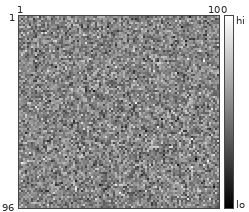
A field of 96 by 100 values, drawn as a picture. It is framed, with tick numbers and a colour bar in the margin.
Overall the values sit about 50% of the way up the scale. The histogram is bell-shaped. There is no seam. No row or column stands out. No overall slope runs across the table. The grain is fine, like static.
